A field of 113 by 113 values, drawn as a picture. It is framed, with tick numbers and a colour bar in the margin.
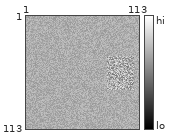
Average level on the scale: 70%. Odd patch: rougher, in the middle right. Stripes: none. Mirror symmetry: none. Roughest part: middle right. Grain: fine.
